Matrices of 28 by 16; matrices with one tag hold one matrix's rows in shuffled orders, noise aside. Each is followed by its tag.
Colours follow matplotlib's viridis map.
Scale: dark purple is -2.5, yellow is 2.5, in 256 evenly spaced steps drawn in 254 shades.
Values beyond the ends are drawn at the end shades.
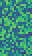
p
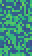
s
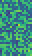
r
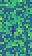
s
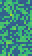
p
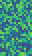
p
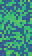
s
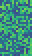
p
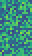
p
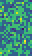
s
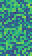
s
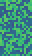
s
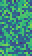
p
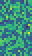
s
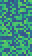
r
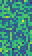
r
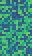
r
